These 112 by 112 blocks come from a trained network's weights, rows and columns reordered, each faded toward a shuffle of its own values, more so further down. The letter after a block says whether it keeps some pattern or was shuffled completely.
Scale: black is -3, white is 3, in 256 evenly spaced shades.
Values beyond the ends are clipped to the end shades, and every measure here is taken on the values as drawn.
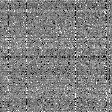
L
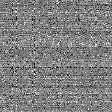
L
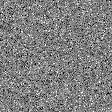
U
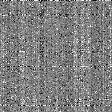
L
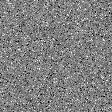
U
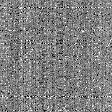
L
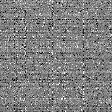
L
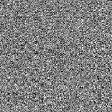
L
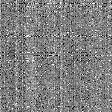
L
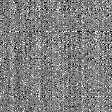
L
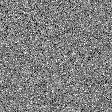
U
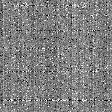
L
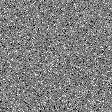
U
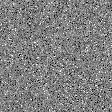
U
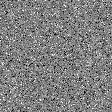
U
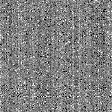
L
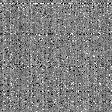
L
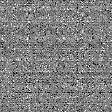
L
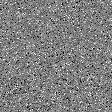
U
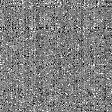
L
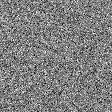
U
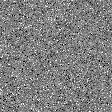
U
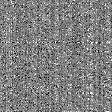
L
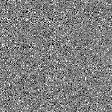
L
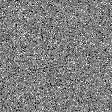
U
